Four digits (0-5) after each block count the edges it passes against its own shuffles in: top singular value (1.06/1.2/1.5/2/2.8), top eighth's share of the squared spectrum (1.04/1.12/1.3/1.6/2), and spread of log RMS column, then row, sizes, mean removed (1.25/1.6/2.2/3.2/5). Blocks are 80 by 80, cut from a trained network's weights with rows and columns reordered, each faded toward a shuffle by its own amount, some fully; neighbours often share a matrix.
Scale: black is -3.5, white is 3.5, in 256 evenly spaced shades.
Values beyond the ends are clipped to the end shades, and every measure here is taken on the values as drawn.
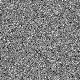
1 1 0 0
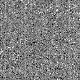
2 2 1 2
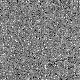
1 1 0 0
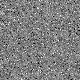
0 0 0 0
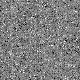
1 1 0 1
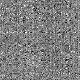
2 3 0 2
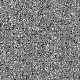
1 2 0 1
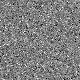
0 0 0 0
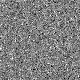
1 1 0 0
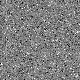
0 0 0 0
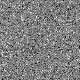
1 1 1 0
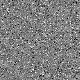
1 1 1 0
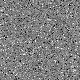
0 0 0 0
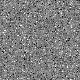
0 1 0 0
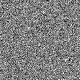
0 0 0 0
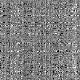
3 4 2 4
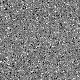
0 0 0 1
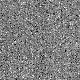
1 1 0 0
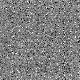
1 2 2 0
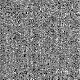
2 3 1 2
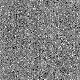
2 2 0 1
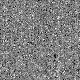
1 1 0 0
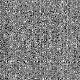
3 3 1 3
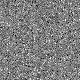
1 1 0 0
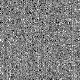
2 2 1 2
